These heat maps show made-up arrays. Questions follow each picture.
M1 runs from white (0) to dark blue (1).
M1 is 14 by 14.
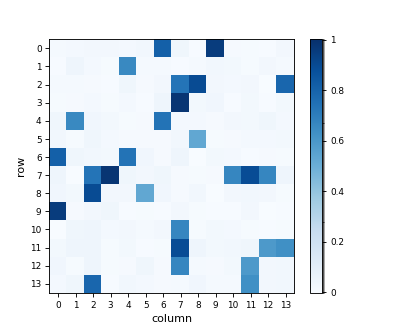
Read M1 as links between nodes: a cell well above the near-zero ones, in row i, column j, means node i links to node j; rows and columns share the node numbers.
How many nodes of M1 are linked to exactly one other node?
5
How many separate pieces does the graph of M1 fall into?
2
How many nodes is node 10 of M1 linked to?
1
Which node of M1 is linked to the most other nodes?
node 7
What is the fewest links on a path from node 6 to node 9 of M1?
2
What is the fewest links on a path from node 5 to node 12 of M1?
4
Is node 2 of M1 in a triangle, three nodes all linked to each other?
no
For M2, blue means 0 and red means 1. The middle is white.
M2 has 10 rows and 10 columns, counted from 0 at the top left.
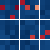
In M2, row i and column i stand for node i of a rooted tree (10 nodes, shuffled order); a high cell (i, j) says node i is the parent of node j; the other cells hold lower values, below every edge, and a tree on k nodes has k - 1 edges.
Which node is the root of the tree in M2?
1
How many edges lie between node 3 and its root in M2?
1
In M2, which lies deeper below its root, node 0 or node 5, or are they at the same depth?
the same depth
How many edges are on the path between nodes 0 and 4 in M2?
1
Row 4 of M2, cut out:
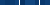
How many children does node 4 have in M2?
0
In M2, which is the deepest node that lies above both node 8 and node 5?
1
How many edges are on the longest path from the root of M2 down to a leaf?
3
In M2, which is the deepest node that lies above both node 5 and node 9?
1
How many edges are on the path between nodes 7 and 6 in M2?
1
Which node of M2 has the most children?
1
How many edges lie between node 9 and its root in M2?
3
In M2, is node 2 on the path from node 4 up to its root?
no
